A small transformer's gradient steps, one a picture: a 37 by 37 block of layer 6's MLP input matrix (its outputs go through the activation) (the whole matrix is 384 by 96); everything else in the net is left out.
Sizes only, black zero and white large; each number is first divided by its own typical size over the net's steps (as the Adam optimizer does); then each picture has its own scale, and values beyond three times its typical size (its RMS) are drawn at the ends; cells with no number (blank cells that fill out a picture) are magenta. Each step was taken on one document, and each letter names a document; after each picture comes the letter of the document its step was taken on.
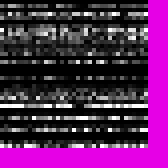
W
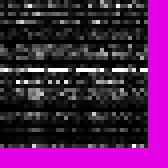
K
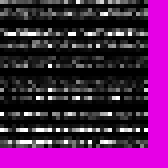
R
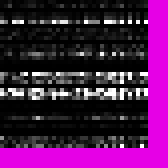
K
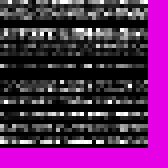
R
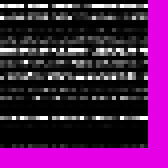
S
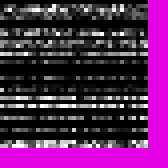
W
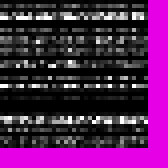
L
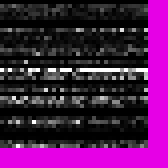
S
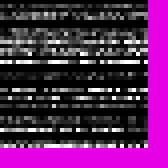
W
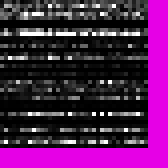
R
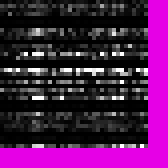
K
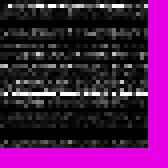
K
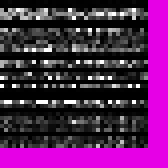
L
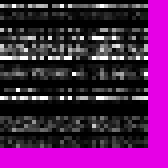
S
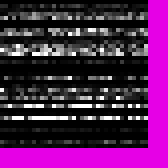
W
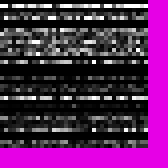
W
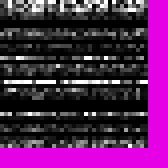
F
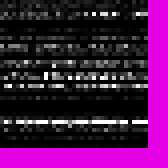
L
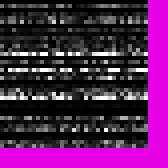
S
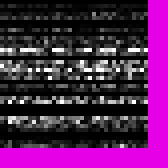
S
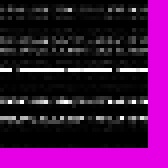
S
